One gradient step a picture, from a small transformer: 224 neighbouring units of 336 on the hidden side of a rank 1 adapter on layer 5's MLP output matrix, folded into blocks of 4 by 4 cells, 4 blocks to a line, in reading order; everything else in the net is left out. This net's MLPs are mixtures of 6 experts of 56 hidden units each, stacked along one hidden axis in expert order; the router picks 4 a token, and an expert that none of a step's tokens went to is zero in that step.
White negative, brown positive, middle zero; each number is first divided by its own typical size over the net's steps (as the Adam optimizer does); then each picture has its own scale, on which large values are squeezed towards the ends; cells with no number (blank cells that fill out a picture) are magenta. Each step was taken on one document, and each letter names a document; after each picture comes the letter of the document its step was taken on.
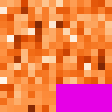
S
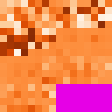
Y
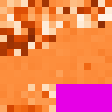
Y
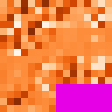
Y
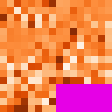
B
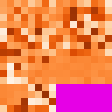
B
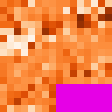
Y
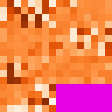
B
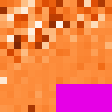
S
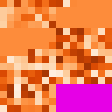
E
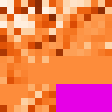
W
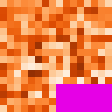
E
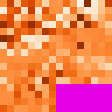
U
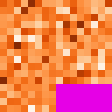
S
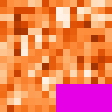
Y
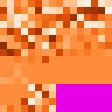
W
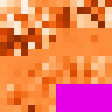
Y
